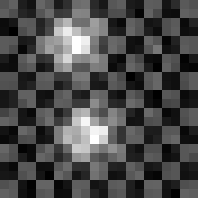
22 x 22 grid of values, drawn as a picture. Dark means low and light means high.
Overall the values sit about 30% of the way up the scale. The top middle is the ninth with the highest average. No seam splits the table. No overall slope runs across the table. There are two bumps.
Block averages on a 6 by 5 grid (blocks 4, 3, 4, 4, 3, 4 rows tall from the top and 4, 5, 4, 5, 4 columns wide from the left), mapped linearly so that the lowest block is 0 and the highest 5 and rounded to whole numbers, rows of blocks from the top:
0 3 2 0 0 / 0 5 3 0 0 / 0 1 1 0 0 / 0 2 4 1 0 / 0 2 5 1 0 / 0 0 1 0 0
